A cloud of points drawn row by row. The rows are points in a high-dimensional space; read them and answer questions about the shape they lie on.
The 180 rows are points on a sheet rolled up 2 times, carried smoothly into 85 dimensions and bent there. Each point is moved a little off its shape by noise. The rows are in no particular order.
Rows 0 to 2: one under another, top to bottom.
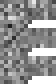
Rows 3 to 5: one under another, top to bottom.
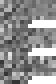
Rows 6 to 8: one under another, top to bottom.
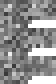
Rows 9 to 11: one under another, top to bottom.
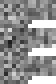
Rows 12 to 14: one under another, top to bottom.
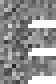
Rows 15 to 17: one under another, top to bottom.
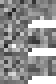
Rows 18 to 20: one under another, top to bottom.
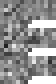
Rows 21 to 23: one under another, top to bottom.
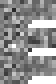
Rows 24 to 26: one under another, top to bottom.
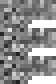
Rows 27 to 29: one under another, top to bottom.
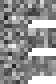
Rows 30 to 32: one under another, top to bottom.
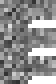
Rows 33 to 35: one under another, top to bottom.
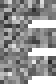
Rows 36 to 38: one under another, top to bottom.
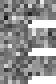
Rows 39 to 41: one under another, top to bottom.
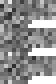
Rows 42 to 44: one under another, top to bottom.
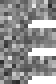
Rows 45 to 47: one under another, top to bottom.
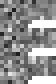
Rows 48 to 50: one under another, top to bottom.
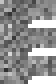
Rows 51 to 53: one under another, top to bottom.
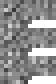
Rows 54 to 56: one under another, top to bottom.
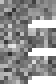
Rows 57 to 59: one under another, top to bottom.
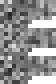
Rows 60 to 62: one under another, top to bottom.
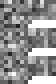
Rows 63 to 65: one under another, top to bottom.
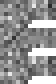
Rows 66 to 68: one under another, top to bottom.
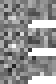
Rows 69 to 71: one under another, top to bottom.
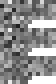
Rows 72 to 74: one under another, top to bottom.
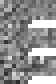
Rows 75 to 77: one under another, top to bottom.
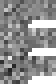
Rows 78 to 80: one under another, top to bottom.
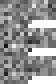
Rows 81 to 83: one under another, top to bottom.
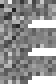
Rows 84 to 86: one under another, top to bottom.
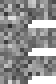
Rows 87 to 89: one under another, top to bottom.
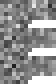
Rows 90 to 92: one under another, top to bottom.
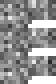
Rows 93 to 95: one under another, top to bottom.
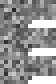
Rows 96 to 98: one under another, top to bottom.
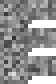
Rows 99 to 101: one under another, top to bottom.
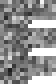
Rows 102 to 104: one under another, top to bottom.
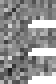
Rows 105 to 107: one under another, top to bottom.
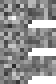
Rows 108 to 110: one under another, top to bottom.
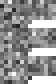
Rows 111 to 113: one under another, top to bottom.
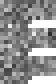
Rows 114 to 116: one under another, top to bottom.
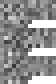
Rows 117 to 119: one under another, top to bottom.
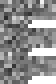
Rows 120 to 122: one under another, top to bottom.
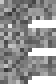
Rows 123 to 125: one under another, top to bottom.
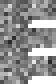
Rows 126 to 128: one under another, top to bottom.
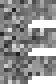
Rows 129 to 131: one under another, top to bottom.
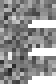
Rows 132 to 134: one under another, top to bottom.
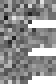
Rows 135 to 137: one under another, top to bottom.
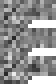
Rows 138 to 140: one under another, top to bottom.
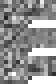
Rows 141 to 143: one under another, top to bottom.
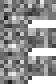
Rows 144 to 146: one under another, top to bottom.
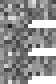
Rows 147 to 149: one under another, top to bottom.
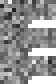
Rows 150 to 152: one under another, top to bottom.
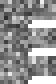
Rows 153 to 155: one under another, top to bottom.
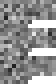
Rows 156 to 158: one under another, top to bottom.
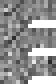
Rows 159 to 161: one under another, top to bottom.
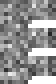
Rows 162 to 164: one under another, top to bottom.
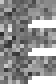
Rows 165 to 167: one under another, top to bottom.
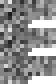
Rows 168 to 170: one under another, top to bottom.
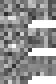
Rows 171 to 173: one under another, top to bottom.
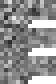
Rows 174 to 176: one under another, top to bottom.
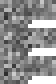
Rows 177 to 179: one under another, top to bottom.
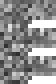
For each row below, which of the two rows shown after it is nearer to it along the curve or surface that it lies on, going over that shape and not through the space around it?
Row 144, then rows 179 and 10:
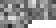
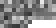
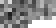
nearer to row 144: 179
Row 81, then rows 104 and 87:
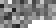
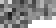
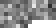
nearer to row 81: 104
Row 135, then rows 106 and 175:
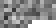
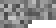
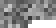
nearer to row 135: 106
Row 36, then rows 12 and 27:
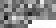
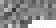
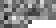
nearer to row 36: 27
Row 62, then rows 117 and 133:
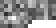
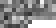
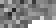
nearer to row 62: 117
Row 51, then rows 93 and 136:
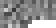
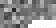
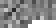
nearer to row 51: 136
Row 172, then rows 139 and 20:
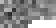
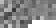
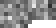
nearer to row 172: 20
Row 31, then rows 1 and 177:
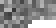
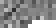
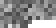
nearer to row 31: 177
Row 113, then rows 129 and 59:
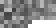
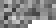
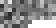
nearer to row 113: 129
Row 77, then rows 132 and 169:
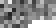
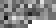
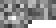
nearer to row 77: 132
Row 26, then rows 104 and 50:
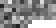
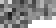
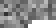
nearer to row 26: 104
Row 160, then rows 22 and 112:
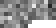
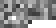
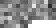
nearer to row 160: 112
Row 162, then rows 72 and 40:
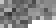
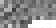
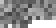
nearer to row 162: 40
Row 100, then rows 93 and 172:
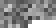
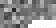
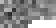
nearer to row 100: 172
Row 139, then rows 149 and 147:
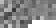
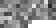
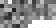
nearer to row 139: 149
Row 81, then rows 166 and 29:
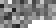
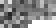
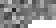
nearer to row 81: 166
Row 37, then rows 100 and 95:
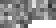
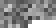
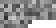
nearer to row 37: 100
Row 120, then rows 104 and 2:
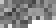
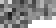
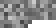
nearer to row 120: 2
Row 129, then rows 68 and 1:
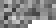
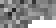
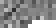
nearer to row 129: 68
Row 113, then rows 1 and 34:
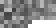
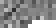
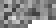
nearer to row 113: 34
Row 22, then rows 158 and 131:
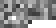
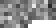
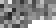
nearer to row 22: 158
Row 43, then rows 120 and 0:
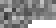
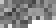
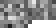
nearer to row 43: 120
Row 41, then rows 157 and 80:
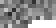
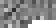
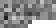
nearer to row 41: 80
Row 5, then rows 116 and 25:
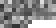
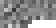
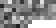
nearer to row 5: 25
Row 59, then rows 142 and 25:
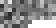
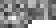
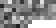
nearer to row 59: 25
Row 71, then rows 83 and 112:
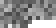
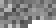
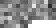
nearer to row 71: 112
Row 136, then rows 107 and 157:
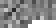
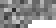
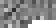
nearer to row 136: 157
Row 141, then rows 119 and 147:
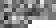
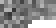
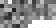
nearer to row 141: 147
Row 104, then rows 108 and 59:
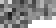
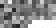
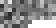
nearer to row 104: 59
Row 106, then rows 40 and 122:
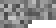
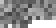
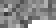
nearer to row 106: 122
